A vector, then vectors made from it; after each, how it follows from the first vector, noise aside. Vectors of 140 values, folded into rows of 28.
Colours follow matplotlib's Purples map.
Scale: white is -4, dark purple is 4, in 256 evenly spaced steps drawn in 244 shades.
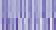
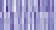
reversed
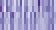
reversed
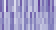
reversed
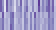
reversed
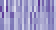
reversed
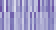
reversed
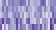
sign-scrambled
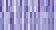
reversed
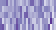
sign-scrambled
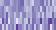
sign-scrambled
